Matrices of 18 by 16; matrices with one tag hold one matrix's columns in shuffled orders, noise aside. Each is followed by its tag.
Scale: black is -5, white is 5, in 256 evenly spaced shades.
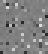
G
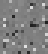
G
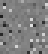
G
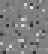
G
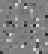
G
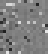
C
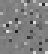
C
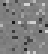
C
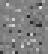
G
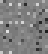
C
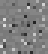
G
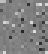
C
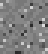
G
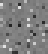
G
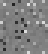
C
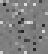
C
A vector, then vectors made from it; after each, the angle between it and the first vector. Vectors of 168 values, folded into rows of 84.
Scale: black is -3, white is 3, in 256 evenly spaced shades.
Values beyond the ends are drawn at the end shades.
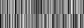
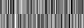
partly opposed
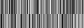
orthogonal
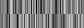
partly aligned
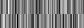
partly aligned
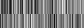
orthogonal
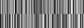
nearly parallel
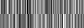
partly opposed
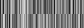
partly aligned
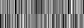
nearly parallel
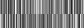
nearly opposite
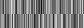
partly aligned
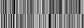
partly opposed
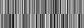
orthogonal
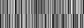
nearly parallel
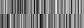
orthogonal
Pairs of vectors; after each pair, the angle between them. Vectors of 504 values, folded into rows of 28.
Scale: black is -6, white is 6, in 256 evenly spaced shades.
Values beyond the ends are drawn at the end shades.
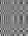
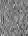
partly opposed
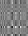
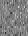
partly aligned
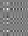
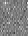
partly aligned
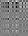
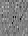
partly opposed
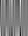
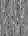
partly aligned
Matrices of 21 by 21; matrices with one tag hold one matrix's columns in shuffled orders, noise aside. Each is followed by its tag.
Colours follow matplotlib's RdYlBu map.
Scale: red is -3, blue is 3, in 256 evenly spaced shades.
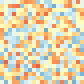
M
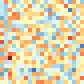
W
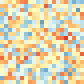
W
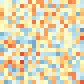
M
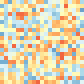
W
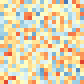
W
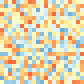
M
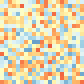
M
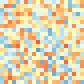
M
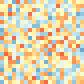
W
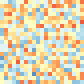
M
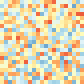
M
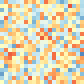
W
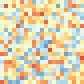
M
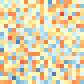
M
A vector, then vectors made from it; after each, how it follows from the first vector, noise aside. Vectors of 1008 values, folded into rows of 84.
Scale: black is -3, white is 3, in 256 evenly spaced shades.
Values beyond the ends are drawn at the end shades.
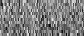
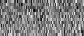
reversed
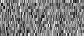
sign-scrambled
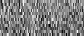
copied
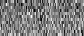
reversed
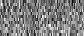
negated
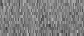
shrunk
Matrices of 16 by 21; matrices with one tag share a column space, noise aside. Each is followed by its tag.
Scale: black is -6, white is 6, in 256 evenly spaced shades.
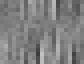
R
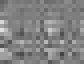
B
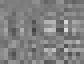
B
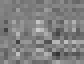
B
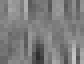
R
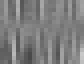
R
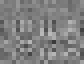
B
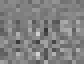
B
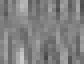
R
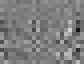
B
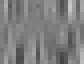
R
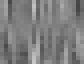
R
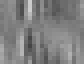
R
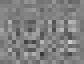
B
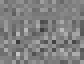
B
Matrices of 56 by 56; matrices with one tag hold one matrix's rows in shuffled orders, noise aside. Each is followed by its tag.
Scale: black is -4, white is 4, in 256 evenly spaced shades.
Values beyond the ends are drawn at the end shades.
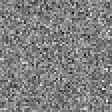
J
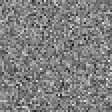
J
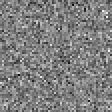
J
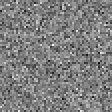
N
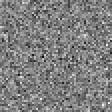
J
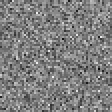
N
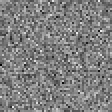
N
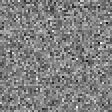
N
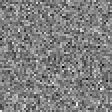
N
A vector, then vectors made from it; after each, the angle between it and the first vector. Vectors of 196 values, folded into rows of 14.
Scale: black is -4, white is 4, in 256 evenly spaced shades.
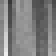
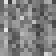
partly aligned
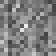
partly aligned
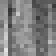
nearly parallel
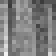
nearly parallel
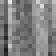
nearly opposite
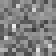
orthogonal
